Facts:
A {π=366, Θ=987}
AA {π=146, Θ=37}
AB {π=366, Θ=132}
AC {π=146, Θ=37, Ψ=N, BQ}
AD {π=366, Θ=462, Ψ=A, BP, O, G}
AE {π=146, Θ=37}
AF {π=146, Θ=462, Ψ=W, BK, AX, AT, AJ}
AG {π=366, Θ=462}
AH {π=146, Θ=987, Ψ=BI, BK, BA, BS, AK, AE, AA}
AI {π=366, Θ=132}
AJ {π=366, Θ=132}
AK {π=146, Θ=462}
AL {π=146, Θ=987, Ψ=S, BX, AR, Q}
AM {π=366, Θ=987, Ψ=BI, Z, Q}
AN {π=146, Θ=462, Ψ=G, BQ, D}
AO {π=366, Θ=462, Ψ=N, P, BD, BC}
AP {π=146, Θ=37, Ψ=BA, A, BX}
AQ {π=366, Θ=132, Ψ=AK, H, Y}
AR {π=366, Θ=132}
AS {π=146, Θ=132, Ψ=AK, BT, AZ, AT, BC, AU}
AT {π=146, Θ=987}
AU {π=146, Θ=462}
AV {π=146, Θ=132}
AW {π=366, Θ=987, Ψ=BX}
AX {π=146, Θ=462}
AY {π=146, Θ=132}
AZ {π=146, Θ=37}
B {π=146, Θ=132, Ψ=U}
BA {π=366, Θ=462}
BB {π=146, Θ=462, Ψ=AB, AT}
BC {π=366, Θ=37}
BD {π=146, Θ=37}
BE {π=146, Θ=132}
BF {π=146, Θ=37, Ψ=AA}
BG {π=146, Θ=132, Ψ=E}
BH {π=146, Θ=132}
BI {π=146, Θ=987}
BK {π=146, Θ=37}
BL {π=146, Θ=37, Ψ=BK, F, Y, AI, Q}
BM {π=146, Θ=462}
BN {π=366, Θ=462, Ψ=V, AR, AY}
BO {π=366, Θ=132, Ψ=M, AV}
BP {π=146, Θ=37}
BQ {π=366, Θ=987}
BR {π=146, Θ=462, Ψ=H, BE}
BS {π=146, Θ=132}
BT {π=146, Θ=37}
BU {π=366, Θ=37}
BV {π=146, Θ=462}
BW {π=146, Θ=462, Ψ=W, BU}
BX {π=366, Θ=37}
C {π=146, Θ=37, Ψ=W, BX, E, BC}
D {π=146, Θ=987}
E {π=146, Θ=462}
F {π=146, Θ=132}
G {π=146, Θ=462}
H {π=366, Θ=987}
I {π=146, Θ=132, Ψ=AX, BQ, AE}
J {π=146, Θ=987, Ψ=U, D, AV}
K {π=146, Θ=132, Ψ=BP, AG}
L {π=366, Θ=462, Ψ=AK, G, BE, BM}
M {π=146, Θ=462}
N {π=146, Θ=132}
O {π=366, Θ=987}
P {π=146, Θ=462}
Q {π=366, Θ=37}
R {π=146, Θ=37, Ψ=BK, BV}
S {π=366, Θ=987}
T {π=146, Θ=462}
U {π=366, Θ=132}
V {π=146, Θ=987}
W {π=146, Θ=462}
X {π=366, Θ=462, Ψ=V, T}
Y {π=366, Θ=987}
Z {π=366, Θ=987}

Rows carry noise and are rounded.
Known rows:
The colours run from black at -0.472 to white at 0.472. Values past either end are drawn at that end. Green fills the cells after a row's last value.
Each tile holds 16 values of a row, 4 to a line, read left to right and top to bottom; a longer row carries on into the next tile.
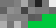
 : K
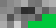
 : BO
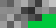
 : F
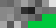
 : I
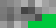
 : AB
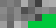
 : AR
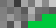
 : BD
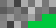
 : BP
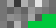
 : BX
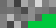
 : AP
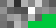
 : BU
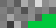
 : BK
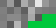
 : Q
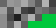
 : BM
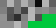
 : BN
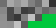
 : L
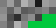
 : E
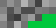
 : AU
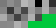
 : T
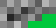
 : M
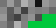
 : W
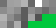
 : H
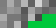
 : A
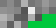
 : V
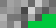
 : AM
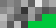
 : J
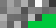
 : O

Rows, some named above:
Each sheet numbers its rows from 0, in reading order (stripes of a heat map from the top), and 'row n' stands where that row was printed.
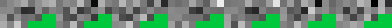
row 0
BO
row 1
BV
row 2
AD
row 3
N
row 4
AV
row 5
BW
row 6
T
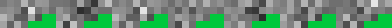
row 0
V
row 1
B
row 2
V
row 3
AA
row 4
AI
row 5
AW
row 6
BL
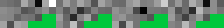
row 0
AY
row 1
AN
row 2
BE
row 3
BW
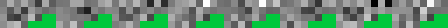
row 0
AO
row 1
AQ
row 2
BA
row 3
Y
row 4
AC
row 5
BS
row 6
X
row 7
S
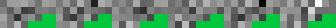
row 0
BR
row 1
P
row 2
U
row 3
R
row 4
E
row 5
S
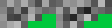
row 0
AO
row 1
BM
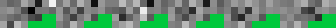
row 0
BG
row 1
W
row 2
AG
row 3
BW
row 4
BB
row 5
AI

